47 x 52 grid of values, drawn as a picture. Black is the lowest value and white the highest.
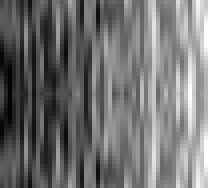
Grain: streaks running down. Mirror symmetry: top to bottom. Slope: up to the right.
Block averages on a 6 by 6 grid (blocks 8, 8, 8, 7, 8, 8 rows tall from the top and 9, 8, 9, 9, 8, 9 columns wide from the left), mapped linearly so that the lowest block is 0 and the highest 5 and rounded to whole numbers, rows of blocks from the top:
122245 / 112345 / 012345 / 012345 / 112345 / 122245
